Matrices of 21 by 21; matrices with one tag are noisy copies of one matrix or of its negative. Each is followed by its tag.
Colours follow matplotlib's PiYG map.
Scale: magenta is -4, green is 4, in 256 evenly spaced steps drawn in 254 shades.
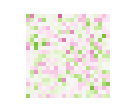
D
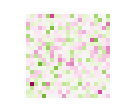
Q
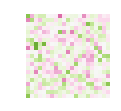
D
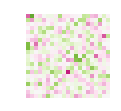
D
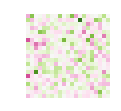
D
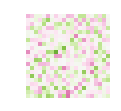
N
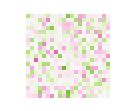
N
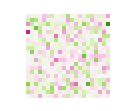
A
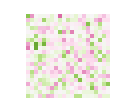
D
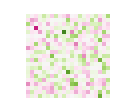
A
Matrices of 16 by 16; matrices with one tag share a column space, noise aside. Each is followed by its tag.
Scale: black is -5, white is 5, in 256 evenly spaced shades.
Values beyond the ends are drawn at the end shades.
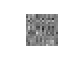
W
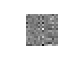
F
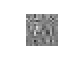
W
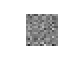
F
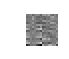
F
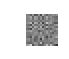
F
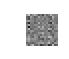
F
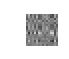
W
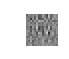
W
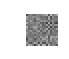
F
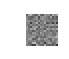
F
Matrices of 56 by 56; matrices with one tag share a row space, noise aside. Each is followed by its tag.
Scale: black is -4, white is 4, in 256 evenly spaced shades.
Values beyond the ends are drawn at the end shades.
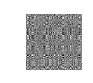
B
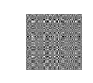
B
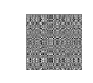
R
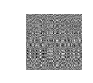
R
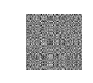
R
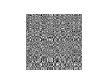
R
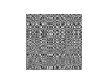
R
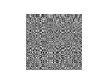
R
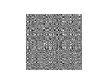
B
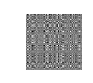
B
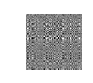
B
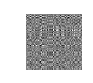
R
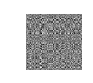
R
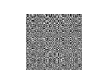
B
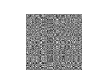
R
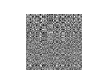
R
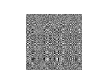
B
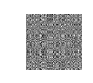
R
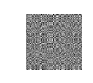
R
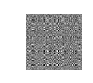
B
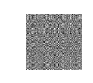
B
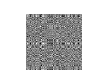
R
